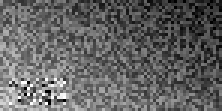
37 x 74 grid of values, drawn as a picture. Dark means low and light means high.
Odd patch: rougher, in the bottom left. Roughest part: bottom left. Slope: up to the bottom left. Ninth with the highest average: bottom left.
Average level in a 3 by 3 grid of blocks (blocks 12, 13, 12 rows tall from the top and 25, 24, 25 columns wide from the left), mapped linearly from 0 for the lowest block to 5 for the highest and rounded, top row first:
310
421
532
